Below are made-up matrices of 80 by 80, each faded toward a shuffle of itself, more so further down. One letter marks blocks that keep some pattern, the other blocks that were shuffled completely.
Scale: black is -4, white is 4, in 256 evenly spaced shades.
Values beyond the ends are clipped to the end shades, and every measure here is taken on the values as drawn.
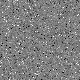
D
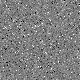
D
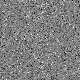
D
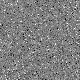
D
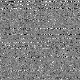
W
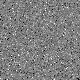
D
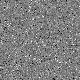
D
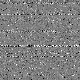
W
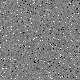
D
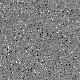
D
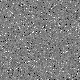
D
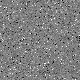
D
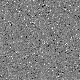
D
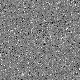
D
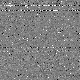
W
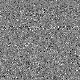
W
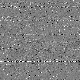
W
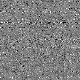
W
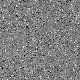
D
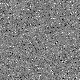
D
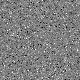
D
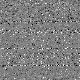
W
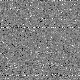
W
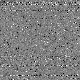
W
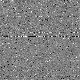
W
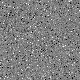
D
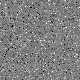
D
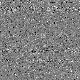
W
